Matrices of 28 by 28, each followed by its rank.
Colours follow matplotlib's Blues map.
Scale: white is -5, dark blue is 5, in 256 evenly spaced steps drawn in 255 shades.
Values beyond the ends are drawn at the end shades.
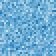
full rank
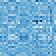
five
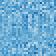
five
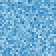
full rank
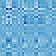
two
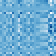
two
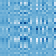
two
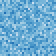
full rank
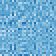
five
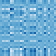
two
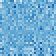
five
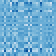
two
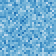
full rank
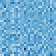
five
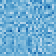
five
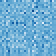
five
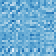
five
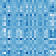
two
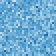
full rank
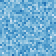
full rank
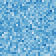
full rank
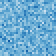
full rank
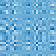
two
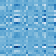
two
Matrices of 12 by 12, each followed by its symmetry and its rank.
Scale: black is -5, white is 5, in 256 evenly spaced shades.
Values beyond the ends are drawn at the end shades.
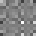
symmetric, rank two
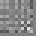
symmetric, rank two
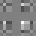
symmetric, rank one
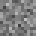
antisymmetric, full rank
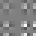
symmetric, rank one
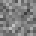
antisymmetric, full rank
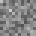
symmetric, full rank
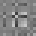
symmetric, rank two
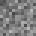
symmetric, full rank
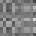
neither, rank two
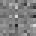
neither, rank two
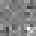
symmetric, rank two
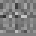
neither, rank two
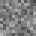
antisymmetric, full rank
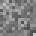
symmetric, full rank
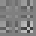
symmetric, rank one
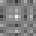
symmetric, rank one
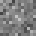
symmetric, full rank
